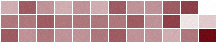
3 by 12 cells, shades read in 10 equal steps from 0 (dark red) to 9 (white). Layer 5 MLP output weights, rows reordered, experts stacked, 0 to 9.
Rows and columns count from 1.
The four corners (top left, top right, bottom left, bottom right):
6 9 3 0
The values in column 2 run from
3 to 5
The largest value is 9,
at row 1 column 12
